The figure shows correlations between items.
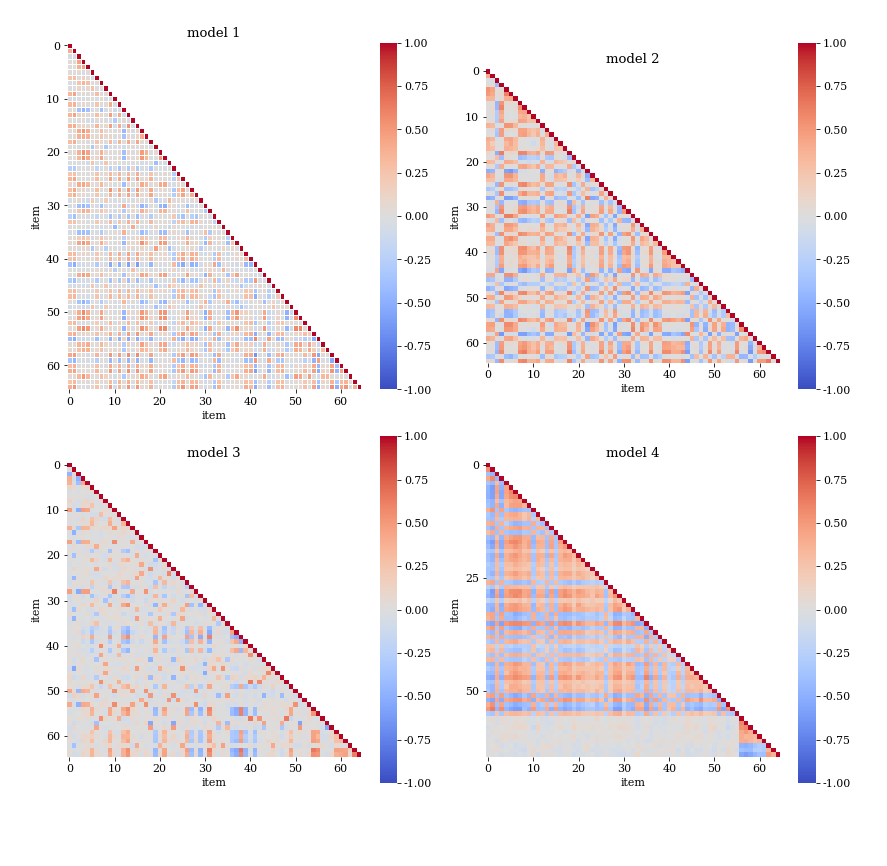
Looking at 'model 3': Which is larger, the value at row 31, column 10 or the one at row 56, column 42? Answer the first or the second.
the second
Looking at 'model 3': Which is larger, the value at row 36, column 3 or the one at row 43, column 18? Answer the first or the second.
the first
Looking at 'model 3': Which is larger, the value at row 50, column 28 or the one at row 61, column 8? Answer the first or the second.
the first
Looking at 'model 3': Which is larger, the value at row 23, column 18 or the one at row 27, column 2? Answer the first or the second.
the first
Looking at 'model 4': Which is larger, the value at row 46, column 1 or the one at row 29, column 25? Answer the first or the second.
the second
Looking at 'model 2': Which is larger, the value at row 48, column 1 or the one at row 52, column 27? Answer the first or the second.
the second
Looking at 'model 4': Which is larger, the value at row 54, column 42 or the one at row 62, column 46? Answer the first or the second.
the second
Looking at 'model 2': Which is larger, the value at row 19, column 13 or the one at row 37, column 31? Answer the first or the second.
the second
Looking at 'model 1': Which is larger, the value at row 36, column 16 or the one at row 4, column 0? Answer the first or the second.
the first
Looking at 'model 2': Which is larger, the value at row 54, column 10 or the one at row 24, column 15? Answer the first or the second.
the second
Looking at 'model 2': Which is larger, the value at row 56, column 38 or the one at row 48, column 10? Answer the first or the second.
the first
